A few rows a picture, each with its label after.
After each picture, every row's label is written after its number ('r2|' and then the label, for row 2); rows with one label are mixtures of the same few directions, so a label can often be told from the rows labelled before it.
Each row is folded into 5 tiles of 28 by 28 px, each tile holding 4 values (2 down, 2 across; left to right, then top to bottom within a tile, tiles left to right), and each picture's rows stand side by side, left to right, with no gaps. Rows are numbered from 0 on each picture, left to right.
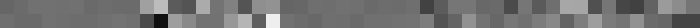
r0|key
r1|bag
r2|key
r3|key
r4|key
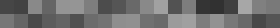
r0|key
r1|key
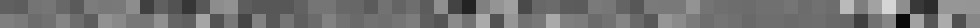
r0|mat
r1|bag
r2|key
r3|bag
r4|mat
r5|key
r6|bag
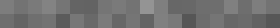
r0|bag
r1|key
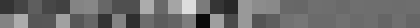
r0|bag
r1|bag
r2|bag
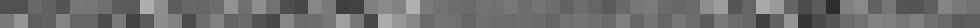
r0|bag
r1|key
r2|mat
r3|key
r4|bag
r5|mat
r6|key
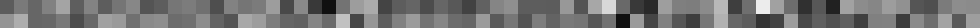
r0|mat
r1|mat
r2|bag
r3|bag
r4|bag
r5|mat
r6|bag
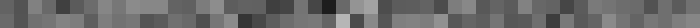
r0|mat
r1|mat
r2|bag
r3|bag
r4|key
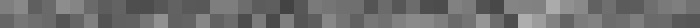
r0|mat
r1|bag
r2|key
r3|mat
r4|key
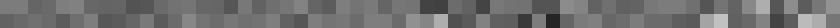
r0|mat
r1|key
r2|bag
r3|bag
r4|key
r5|mat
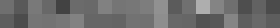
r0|mat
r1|mat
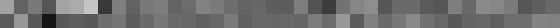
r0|key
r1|mat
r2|bag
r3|key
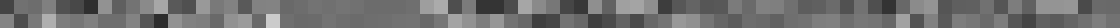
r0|key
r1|bag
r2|key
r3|key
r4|key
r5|key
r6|bag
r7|key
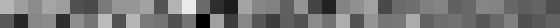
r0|bag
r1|bag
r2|bag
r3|mat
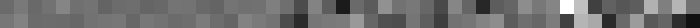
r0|mat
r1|mat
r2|mat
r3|mat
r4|key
